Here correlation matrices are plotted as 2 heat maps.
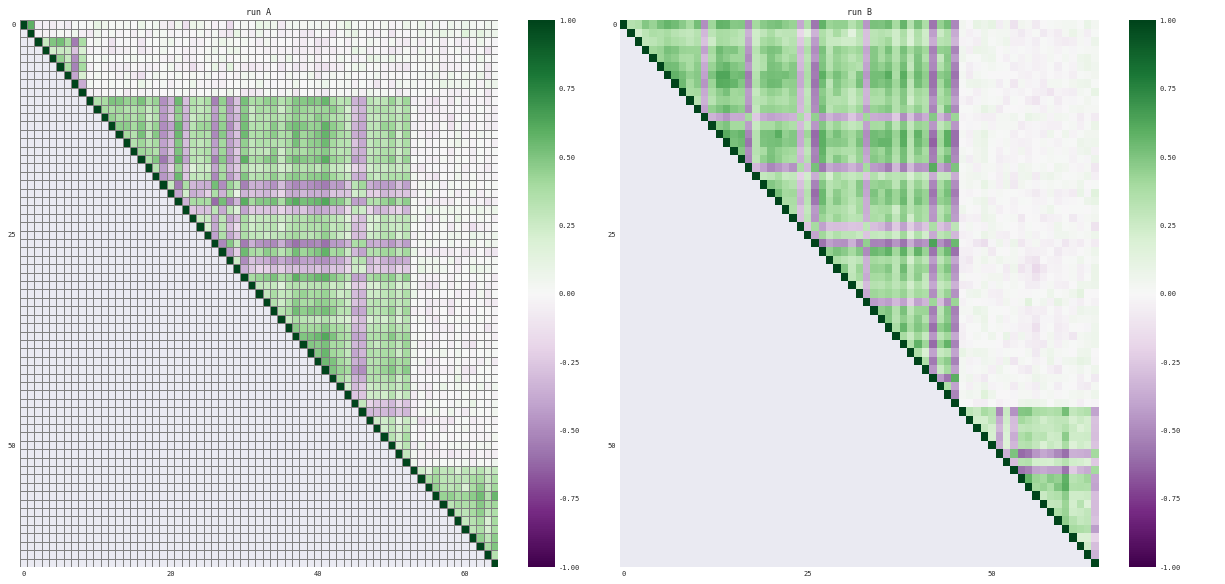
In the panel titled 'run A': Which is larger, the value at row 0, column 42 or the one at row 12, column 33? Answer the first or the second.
the second
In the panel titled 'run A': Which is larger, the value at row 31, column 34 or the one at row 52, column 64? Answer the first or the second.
the first
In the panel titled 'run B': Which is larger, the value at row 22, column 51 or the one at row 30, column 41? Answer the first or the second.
the second
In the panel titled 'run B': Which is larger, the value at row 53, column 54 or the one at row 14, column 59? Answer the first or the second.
the second
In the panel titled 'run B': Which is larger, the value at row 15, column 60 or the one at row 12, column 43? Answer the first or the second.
the second
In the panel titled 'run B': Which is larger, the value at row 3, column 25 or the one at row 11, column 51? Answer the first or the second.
the first
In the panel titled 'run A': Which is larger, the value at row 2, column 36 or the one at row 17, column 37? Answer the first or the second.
the second
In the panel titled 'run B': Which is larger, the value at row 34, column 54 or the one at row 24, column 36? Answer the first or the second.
the first
